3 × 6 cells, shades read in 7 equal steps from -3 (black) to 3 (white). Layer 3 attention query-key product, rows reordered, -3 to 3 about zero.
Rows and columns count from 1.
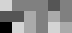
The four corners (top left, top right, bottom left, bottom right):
2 0 -3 1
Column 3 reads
0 1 1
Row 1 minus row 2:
3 1 -1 0 -2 0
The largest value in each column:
2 2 1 0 2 1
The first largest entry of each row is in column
1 3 2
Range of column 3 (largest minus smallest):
1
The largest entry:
2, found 3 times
